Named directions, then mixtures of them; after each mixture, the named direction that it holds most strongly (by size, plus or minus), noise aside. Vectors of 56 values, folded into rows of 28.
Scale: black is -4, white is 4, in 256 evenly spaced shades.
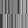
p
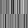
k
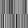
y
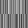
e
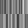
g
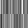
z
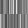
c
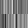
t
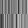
p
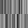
g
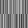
e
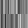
c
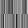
y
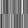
z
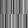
k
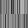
k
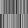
c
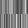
y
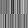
k
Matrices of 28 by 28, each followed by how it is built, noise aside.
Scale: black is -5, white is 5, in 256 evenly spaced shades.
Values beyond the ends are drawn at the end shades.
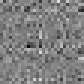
low rank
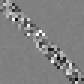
banded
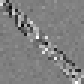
banded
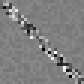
banded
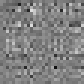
low rank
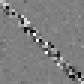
banded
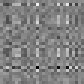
low rank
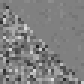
lower triangular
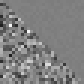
lower triangular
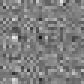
low rank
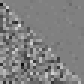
lower triangular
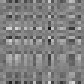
low rank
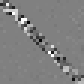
banded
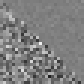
lower triangular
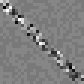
banded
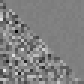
lower triangular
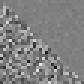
lower triangular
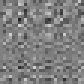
low rank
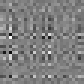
low rank
